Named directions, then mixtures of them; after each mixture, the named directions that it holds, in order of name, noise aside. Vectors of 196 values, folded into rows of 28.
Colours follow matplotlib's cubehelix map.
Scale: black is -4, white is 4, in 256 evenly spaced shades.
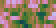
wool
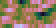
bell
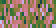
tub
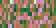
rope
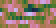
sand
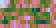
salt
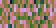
rope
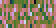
rope, tub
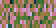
rope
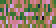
sand, tub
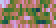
salt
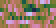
sand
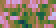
wool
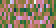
rope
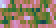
salt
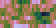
bell, salt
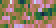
bell, rope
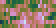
tub, wool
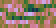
sand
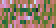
rope, salt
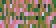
sand, tub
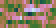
sand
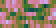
sand, wool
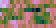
salt, sand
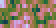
salt, wool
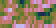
bell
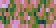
salt, tub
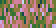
tub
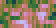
wool
